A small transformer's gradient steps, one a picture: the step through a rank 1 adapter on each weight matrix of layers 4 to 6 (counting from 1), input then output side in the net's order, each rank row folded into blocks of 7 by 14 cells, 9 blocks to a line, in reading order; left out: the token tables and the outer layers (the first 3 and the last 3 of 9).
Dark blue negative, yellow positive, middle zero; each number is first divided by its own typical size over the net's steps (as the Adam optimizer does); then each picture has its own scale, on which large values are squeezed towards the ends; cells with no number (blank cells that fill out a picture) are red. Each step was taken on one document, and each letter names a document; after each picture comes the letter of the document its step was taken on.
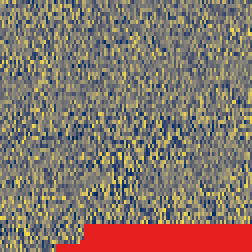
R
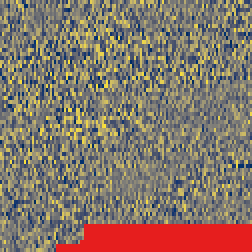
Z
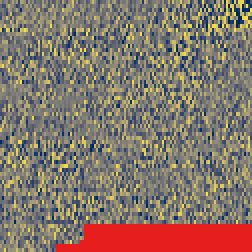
Z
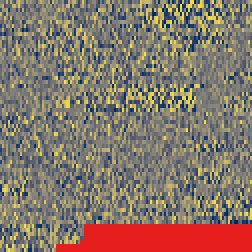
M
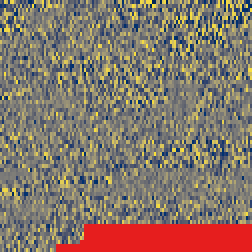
Z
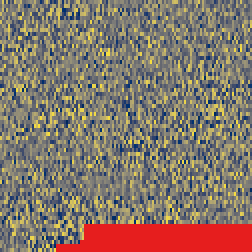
R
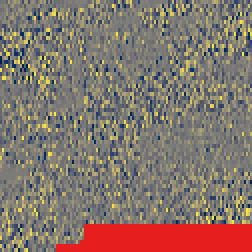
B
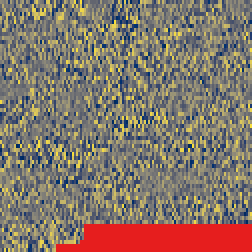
M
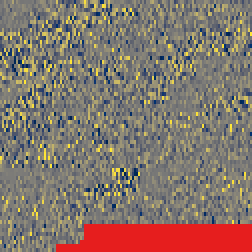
B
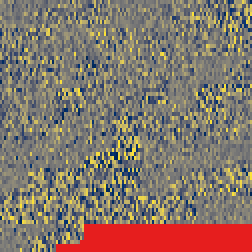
R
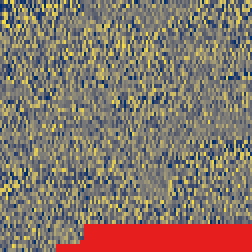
M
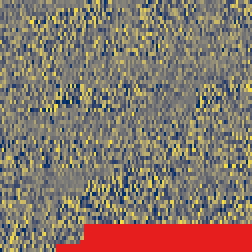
R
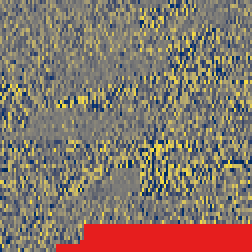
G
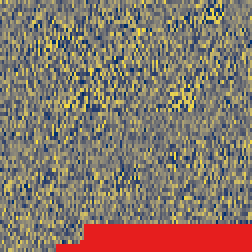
M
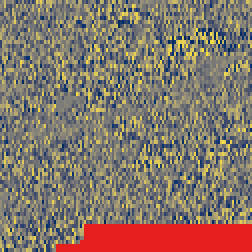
Z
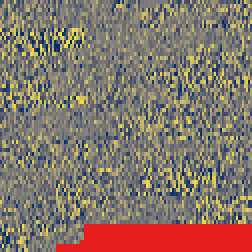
G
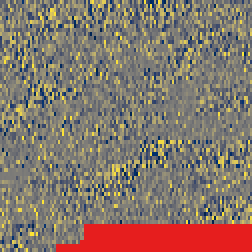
B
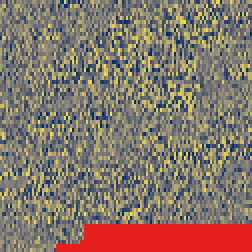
M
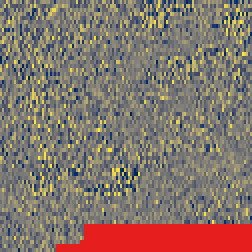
B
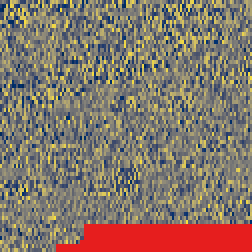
M
